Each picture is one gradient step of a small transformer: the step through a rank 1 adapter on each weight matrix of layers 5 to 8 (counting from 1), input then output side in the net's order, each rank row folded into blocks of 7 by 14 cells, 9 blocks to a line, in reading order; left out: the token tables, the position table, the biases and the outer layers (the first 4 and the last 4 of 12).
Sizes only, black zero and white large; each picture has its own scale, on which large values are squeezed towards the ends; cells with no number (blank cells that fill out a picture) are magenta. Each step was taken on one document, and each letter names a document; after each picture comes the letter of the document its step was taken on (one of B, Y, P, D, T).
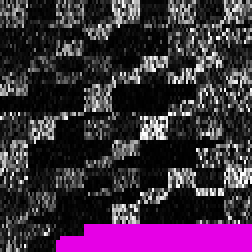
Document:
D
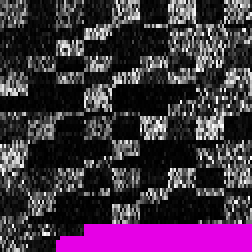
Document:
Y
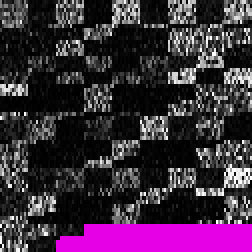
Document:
D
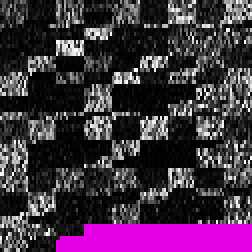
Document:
Y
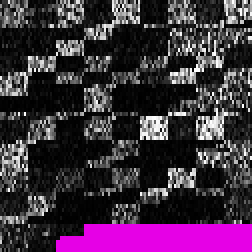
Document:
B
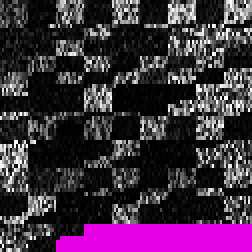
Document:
Y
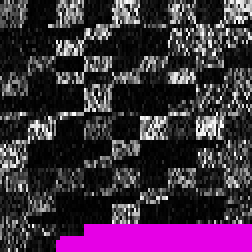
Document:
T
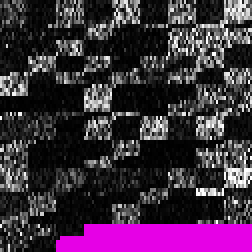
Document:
D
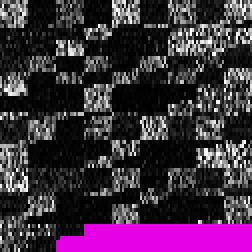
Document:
Y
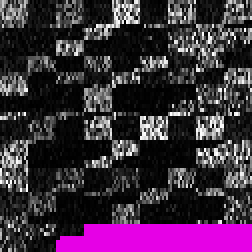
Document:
B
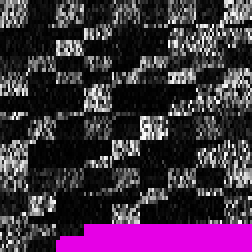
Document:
T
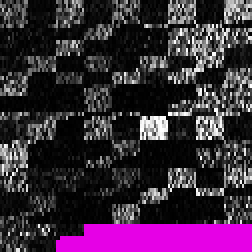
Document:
D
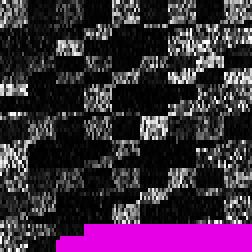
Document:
Y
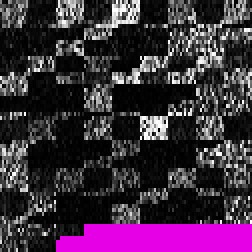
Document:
B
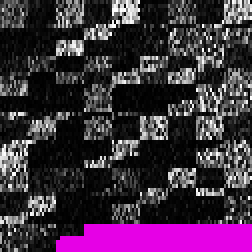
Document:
B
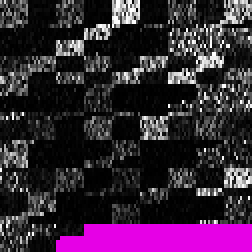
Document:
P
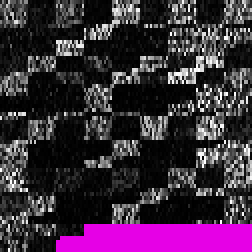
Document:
T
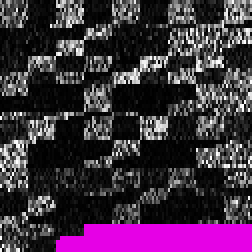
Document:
Y
